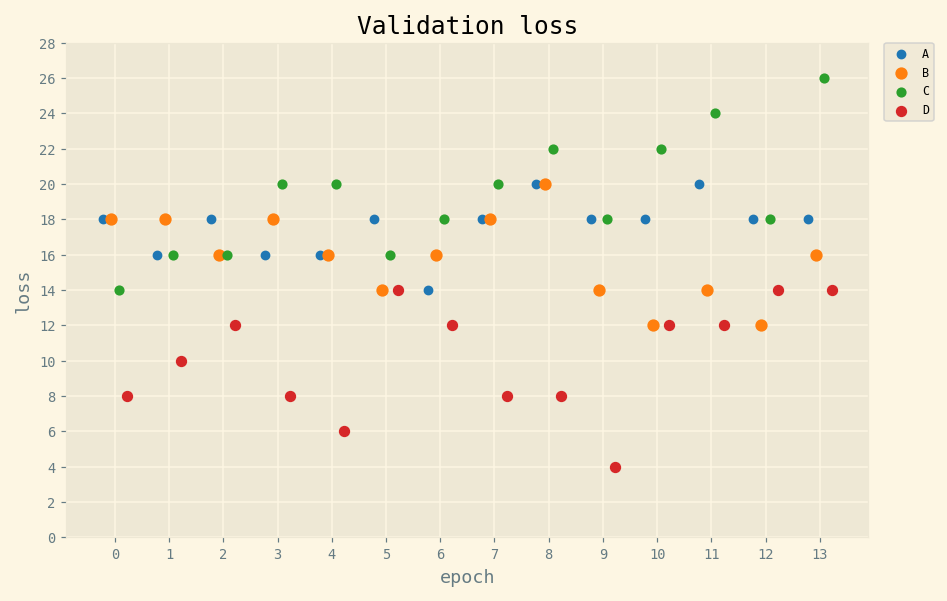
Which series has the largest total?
C
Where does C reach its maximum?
13
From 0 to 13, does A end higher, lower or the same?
the same
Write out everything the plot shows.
Title: Validation loss
x-axis: epoch, ticks 0 1 2 3 4 5 6 7 8 9 10 11 12 13
y-axis: loss, ticks 0 2 4 6 8 10 12 14 16 18 20 22 24 26 28
Legend: A, B, C, D
Values:
A: 18 16 18 16 16 18 14 18 20 18 18 20 18 18
B: 18 18 16 18 16 14 16 18 20 14 12 14 12 16
C: 14 16 16 20 20 16 18 20 22 18 22 24 18 26
D: 8 10 12 8 6 14 12 8 8 4 12 12 14 14
